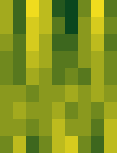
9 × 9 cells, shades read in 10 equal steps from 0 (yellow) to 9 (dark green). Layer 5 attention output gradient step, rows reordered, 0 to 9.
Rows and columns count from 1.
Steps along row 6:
same up down same down up down up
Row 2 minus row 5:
-2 1 -2 -2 0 4 -2 -2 0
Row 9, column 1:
5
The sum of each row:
40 38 40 40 43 35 35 35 36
